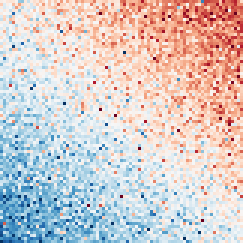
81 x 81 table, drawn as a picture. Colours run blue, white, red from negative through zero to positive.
Grain: fine. Stripes: none. Ninth with the highest average: top right. Slope: up to the top right.
